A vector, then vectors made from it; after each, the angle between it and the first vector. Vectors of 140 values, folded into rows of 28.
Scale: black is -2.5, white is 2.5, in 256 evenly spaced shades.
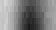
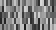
orthogonal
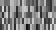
orthogonal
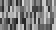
orthogonal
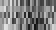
partly aligned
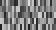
orthogonal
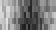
nearly parallel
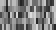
orthogonal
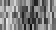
partly aligned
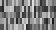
orthogonal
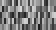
orthogonal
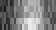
nearly opposite
